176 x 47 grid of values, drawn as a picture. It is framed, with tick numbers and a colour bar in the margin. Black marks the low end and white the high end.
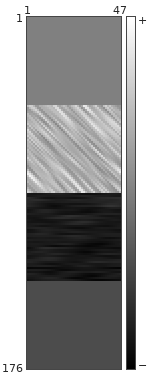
It is made of 4 by 1 panels. Panel 1,1: middling, flat. Panel 2,1: high, slanting down to the right. Panel 3,1: very low, streaked across, faint in contrast. Panel 4,1: low, flat.
